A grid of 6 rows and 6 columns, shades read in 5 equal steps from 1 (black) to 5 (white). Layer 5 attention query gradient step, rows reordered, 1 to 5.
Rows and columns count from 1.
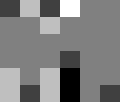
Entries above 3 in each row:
2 1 0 0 2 2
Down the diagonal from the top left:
2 3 3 2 3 2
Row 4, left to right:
3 3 3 2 3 3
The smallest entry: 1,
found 2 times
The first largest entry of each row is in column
4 3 1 1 1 1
